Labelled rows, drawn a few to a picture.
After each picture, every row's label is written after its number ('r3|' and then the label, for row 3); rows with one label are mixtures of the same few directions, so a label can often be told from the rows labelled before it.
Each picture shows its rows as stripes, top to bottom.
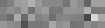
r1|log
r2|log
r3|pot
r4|log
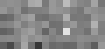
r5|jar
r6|log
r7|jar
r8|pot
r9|jar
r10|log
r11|jar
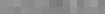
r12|pot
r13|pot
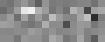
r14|jar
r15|log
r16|pot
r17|jar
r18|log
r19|pot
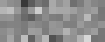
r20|log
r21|jar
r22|log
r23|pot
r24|jar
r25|log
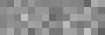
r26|pot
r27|pot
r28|log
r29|jar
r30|pot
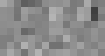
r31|log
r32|pot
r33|pot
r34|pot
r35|log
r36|jar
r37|log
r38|jar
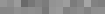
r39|log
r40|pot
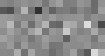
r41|pot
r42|jar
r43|jar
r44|pot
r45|jar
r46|jar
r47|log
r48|pot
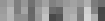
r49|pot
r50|pot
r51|pot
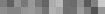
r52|pot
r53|pot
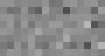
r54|pot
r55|jar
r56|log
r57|pot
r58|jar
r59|jar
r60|pot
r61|jar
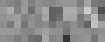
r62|pot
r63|pot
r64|pot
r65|pot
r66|jar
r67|jar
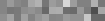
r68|jar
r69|pot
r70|pot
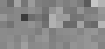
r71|pot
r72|pot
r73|log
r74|pot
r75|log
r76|log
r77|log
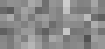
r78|jar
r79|jar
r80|pot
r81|pot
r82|jar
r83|log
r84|log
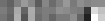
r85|jar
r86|pot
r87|pot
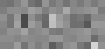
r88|jar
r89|jar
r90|log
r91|log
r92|log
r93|pot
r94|pot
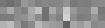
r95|jar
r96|jar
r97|jar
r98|jar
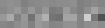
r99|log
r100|pot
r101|pot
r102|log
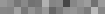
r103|jar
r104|pot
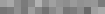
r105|jar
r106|pot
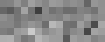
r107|log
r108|jar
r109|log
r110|pot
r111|log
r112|jar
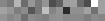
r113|pot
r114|jar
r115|log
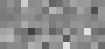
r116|log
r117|pot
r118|jar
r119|log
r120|log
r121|jar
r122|jar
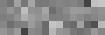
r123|pot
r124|log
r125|log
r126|pot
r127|log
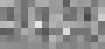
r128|jar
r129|pot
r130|pot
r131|jar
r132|jar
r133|pot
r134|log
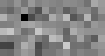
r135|pot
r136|jar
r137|log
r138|log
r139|jar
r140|pot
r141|jar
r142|jar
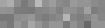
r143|jar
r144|log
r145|jar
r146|log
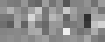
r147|jar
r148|jar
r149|log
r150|pot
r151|jar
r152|pot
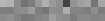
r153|jar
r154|jar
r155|log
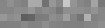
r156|jar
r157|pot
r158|log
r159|jar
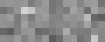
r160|pot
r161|log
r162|pot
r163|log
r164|jar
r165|pot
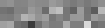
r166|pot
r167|pot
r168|log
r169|log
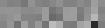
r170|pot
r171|pot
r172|pot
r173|pot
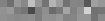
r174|log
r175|log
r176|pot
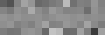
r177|jar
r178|log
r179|jar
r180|pot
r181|pot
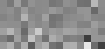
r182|pot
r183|pot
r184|log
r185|pot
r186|jar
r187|log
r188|pot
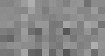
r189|log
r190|jar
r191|log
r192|pot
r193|jar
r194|jar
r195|pot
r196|jar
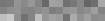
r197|pot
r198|pot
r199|jar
